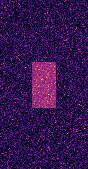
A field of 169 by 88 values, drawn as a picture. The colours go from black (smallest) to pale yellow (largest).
On average the colour sits 20% of the way up the scale. The ninth with the highest average is the centre. There are no regular stripes. There is no overall slope. Most values sit low, with a long tail of high ones. An odd patch, higher than its surroundings, sits in the centre.
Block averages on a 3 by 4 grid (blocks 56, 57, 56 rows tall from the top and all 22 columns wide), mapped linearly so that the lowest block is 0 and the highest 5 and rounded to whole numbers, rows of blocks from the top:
0000
0550
0000
